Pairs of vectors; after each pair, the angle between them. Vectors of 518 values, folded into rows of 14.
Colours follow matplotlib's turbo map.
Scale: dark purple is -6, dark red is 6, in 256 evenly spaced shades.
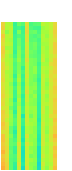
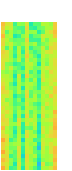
nearly parallel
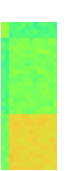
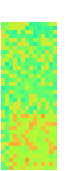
partly aligned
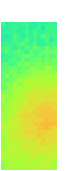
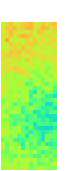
nearly opposite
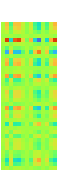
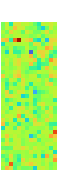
partly aligned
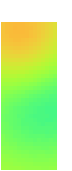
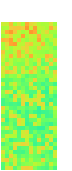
partly aligned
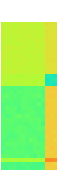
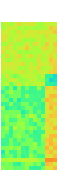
nearly parallel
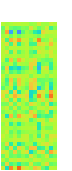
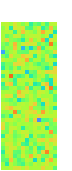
orthogonal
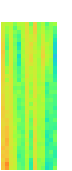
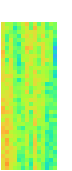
nearly parallel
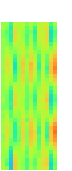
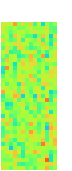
partly aligned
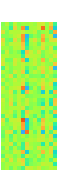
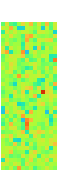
partly opposed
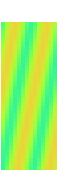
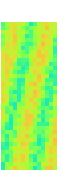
nearly parallel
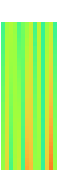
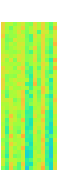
nearly opposite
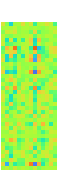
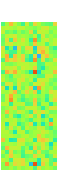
nearly opposite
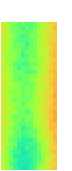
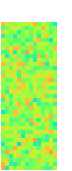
orthogonal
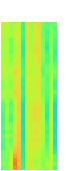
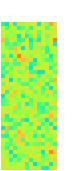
orthogonal
